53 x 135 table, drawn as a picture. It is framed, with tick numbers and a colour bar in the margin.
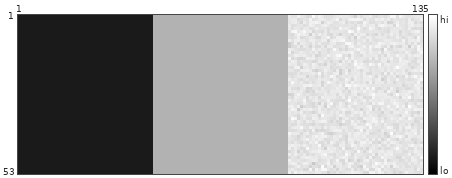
It is made of 1 by 3 panels. Panel 1,1: very low, flat. Panel 1,2: high, flat. Panel 1,3: very high, fine-grained, faint in contrast.
